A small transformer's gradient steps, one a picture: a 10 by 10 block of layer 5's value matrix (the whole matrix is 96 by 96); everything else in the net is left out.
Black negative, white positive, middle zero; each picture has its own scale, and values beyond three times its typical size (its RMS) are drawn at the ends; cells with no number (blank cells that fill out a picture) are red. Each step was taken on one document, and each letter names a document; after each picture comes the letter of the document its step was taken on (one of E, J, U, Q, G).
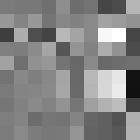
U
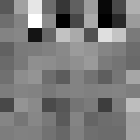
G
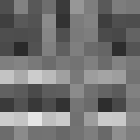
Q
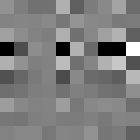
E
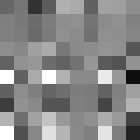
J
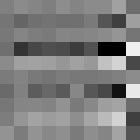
E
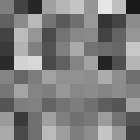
G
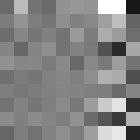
U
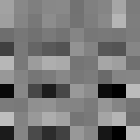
Q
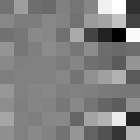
U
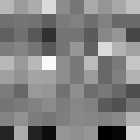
Q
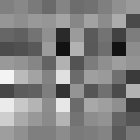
G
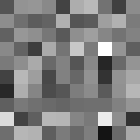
J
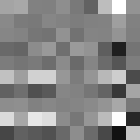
Q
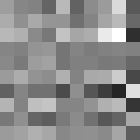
E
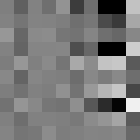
U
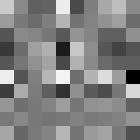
J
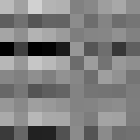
Q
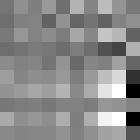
U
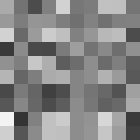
G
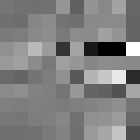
E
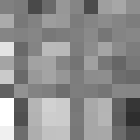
G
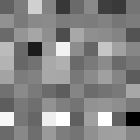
G
